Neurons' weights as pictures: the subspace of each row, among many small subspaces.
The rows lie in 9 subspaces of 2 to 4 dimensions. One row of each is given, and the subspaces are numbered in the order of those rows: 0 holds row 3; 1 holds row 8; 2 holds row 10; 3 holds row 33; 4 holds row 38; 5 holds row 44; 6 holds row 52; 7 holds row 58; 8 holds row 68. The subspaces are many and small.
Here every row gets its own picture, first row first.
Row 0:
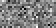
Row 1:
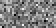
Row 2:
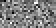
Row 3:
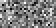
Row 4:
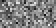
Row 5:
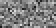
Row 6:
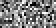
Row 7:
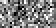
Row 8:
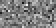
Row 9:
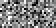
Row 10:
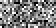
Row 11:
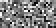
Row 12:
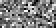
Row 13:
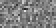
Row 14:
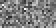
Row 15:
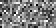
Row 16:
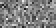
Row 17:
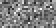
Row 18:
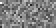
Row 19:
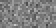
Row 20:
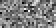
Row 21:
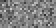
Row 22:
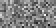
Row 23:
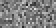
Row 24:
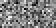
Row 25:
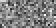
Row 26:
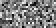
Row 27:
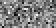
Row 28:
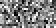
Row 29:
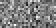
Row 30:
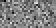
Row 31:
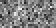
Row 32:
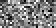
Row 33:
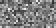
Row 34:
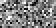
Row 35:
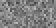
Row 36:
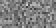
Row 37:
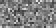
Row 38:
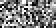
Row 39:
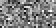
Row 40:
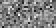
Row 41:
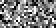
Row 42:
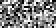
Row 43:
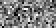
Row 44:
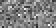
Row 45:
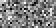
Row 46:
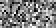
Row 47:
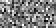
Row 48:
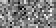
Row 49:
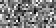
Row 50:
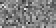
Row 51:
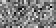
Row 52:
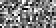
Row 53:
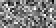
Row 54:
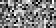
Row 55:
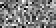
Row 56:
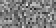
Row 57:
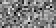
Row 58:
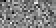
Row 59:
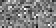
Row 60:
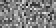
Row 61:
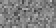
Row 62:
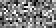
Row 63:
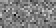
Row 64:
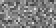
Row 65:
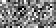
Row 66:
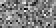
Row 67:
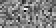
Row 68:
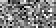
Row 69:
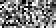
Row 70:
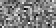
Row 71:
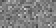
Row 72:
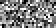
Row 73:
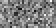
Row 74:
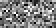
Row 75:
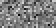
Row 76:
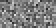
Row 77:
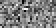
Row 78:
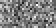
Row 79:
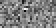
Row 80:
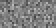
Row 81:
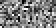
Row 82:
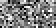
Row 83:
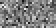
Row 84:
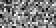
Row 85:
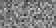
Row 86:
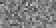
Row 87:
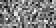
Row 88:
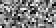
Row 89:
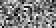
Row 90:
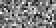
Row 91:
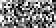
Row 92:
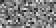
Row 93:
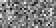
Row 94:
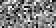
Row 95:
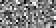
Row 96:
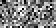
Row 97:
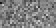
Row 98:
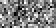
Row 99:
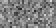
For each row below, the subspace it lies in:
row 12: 1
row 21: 0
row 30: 7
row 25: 3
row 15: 2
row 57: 5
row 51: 5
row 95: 3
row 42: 5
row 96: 5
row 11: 1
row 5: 3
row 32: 8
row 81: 6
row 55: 4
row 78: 2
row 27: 8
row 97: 2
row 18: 2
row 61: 6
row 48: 8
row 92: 3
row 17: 5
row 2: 7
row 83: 4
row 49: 3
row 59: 5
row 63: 1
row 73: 6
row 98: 8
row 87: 0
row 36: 7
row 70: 8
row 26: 7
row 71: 5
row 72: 2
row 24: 4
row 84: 1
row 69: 4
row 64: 3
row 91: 2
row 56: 7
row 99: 6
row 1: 1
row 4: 3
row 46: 2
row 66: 0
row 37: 3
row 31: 8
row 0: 5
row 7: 8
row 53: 3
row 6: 7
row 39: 8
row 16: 4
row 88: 1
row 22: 1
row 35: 3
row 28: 0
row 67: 6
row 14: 4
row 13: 6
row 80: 1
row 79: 6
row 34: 0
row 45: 0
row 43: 8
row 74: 1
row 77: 6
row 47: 1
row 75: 5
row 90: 1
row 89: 8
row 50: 4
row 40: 5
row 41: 3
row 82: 8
